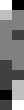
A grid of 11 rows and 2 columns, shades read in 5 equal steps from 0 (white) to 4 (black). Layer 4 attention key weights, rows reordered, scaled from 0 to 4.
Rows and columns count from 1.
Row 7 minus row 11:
0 2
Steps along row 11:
down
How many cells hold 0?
2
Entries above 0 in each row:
1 2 2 2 2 2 2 2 2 2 1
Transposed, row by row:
0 1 2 2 2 2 3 3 3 4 3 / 4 2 2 3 2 2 2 3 1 1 0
